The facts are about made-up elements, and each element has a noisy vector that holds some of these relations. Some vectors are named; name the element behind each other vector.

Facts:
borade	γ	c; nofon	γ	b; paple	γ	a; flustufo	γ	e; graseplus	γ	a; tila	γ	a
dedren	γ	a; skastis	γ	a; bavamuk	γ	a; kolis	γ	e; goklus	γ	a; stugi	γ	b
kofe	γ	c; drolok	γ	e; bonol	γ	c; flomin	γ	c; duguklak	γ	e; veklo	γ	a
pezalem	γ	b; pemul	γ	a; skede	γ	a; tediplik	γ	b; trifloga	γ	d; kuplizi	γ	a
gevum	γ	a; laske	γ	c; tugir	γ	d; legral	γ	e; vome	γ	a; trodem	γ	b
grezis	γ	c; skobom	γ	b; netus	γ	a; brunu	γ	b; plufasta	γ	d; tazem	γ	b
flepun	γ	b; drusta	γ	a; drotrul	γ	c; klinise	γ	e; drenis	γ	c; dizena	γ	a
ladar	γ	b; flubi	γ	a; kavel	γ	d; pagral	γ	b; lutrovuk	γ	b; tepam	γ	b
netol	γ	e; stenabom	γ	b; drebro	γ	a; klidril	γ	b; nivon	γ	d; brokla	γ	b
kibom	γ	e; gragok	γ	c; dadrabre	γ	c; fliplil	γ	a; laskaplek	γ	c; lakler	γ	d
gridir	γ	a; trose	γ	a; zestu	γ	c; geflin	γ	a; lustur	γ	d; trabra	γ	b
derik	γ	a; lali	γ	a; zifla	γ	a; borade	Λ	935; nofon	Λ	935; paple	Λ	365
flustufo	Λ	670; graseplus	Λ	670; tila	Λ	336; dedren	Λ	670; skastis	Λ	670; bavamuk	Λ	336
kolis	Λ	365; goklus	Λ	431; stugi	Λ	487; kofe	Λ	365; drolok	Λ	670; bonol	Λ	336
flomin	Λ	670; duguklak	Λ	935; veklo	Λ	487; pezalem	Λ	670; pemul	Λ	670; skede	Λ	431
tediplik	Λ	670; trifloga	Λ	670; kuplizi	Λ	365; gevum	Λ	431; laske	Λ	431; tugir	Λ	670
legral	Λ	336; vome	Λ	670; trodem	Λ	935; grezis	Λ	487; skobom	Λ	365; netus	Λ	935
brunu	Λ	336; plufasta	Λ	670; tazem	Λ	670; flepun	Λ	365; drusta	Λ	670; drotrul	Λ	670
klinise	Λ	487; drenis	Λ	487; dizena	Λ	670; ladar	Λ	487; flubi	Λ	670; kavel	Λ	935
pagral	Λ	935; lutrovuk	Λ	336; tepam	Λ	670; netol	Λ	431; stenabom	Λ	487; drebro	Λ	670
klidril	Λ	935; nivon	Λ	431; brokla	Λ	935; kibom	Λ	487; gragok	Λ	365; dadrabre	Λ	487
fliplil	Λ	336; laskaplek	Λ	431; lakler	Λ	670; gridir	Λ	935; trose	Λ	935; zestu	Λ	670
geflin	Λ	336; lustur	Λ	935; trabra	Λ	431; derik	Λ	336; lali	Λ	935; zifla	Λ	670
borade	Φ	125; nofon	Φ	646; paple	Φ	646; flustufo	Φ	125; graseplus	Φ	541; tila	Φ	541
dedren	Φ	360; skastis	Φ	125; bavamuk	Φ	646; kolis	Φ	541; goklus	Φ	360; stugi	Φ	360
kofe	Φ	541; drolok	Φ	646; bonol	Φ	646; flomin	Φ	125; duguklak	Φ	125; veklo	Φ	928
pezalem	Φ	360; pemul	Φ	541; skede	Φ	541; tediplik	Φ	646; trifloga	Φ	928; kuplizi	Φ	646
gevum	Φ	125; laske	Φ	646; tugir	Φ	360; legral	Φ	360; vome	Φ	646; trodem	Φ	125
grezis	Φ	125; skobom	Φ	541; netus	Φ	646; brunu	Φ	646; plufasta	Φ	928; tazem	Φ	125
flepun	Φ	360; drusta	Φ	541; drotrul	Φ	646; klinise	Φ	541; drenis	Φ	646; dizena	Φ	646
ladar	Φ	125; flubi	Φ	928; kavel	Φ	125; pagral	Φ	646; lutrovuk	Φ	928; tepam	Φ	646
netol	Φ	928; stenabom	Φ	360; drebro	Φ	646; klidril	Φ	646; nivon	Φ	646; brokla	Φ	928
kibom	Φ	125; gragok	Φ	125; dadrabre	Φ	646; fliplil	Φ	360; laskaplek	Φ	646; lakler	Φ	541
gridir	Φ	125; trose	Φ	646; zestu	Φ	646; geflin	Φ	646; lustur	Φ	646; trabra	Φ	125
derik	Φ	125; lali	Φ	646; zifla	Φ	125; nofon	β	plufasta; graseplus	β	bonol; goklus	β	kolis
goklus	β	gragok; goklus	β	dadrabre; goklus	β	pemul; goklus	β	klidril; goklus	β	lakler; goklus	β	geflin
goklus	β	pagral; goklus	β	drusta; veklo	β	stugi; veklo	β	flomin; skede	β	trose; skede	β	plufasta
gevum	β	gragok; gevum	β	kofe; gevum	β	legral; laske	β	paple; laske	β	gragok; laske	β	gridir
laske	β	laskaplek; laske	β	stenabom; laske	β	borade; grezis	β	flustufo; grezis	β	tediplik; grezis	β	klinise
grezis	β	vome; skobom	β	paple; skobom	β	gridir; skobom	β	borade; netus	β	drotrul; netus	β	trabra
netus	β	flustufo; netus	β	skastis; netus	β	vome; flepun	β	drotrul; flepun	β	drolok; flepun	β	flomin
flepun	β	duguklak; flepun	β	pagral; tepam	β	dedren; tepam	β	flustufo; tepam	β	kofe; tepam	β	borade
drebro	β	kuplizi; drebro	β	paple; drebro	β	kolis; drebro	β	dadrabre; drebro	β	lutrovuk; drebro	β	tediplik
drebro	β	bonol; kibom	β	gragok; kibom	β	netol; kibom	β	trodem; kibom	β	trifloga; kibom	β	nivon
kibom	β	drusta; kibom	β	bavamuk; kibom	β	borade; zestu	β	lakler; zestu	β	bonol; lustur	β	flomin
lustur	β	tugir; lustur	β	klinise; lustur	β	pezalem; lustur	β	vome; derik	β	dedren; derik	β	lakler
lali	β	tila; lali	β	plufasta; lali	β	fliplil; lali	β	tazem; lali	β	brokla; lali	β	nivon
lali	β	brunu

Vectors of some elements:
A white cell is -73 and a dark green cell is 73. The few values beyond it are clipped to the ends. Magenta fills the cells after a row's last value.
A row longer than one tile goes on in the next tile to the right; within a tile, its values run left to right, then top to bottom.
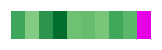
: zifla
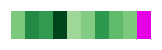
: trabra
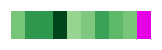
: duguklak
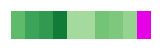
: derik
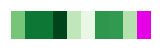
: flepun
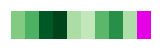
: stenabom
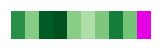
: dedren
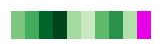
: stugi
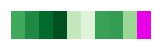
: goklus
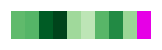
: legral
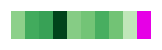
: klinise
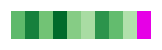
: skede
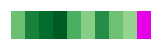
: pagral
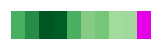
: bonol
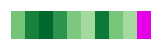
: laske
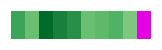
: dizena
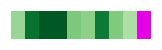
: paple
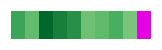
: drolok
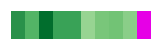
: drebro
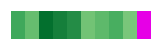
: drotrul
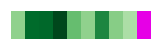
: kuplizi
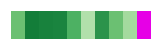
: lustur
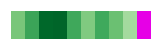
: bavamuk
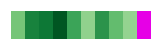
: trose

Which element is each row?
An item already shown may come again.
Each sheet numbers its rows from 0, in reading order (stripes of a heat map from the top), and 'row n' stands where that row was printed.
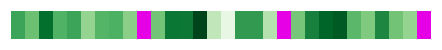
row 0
tepam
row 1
flepun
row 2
laskaplek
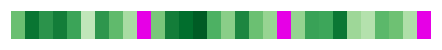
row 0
nofon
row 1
nivon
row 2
grezis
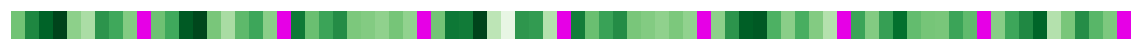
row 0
netol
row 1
lutrovuk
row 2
graseplus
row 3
flepun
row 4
graseplus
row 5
dadrabre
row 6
flomin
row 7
borade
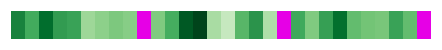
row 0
zestu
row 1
stenabom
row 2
flomin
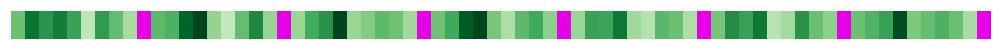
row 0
nofon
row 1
fliplil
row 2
ladar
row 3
lutrovuk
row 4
grezis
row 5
gevum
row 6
tila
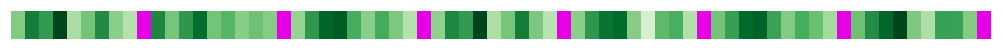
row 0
kolis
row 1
lakler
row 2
drenis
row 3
kofe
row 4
veklo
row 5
brunu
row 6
brokla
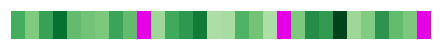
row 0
flomin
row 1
kibom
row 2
trabra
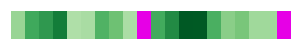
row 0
kibom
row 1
bonol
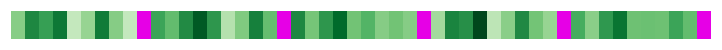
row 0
skobom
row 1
plufasta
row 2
lakler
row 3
gragok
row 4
flustufo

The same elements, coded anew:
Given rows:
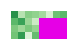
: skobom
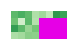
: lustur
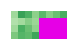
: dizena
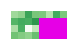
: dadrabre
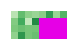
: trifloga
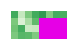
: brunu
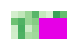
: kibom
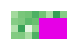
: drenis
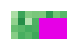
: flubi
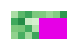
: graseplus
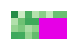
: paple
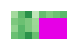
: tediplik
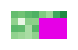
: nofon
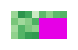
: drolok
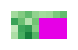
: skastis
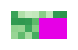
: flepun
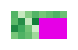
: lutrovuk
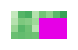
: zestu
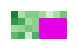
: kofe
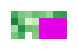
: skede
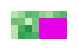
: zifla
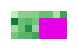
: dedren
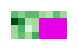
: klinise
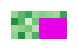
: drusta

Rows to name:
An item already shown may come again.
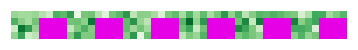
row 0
gevum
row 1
gragok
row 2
skobom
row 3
veklo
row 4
lutrovuk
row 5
legral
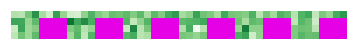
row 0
ladar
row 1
stenabom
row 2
nivon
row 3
dadrabre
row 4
laskaplek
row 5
drebro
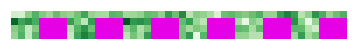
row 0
stenabom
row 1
flomin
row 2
stugi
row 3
skobom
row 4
lali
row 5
tila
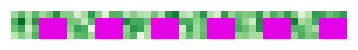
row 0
veklo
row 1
derik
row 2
goklus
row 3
ladar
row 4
brokla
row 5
fliplil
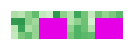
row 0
grezis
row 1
tepam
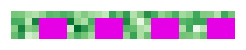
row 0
netol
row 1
trabra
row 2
tila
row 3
dadrabre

